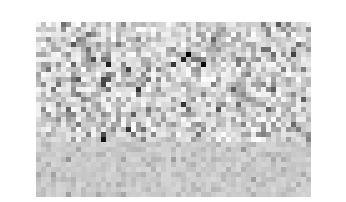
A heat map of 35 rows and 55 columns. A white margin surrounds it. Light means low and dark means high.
Histogram: skewed, a long tail of high values. Grain: fine. Average level on the scale: 20%. Seam: horizontal, 70% of the way down, the bottom part calmer. Slope: none.
